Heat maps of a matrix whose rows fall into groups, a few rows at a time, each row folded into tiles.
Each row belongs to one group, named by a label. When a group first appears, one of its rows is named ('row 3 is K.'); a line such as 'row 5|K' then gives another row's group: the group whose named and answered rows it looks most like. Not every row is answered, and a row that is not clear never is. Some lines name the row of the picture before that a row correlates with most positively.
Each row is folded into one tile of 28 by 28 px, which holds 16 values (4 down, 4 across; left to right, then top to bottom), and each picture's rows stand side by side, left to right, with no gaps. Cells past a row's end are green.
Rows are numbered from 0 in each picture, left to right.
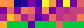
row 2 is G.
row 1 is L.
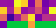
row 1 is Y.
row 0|L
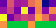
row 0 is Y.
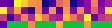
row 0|L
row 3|Y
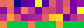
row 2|Y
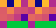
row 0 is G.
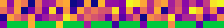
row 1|Y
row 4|L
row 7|L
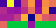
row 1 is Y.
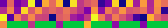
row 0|Y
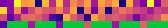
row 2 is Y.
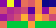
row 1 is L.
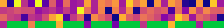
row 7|G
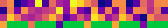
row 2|L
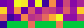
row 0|L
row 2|Y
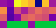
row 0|L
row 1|G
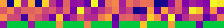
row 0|G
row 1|G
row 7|L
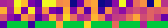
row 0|L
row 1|L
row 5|G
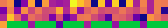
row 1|G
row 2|L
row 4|G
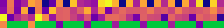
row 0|Y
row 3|L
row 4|G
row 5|G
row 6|G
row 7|G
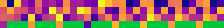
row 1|Y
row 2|Y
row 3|L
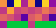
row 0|G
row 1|G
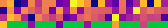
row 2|L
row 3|G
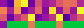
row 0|L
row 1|Y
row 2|Y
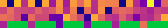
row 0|G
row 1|G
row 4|G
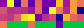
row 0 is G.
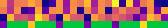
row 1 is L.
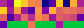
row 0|L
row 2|G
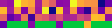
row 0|L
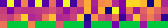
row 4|L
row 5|G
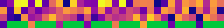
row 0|L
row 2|G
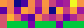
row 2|L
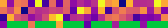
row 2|Y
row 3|L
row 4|G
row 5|L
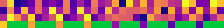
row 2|Y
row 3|Y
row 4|G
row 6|L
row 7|L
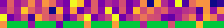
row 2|L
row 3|Y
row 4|Y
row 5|G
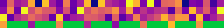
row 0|Y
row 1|G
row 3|G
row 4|L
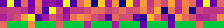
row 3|G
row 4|G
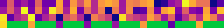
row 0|Y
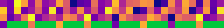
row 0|L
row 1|Y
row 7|Y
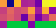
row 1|L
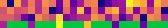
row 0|G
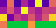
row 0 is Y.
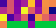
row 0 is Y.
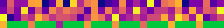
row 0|Y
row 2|G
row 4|Y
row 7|Y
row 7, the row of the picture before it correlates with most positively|0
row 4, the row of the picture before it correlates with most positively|0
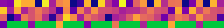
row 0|L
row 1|G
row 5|G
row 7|G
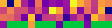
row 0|G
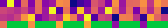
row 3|Y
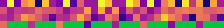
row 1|G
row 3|L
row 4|L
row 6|G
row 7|G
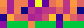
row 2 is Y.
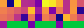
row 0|G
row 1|L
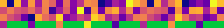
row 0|G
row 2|Y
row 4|L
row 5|G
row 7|L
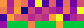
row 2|Y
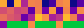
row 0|G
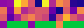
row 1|G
